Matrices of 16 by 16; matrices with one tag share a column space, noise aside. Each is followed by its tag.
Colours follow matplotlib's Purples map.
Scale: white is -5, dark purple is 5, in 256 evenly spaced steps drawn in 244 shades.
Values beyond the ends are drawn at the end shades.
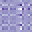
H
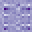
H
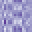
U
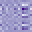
H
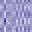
U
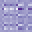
H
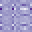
H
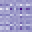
H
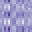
U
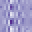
U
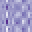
U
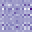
H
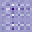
H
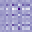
H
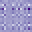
H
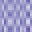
U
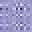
H
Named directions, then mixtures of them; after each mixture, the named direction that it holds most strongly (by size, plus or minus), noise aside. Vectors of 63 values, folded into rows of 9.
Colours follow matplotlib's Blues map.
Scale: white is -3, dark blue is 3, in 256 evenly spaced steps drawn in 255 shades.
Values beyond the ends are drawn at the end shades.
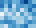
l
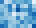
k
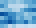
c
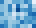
k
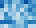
l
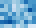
c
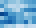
c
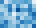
k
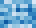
k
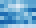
c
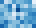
k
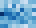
l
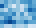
c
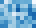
k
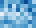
l
